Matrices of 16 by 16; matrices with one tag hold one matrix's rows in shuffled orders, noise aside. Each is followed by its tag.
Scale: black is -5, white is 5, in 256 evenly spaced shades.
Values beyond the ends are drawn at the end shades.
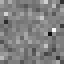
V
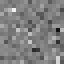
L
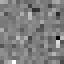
L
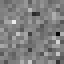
L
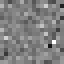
V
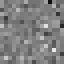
V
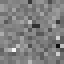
L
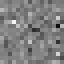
L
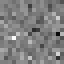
L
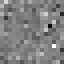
V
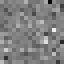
V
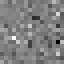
L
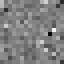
V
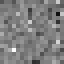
L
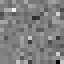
L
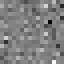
V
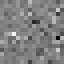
L
